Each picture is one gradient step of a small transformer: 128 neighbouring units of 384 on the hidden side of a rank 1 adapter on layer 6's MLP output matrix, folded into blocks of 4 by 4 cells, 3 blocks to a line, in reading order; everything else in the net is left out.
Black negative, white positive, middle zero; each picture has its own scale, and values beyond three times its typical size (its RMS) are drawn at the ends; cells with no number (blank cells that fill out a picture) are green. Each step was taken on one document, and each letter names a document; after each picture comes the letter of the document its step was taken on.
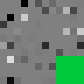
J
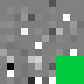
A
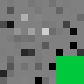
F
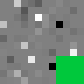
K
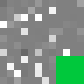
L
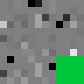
K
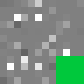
L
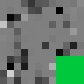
F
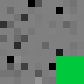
F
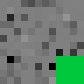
F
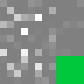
L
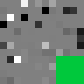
J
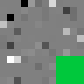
J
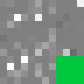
L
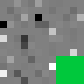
K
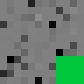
F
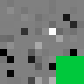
A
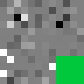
K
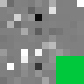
L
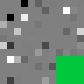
J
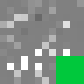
L
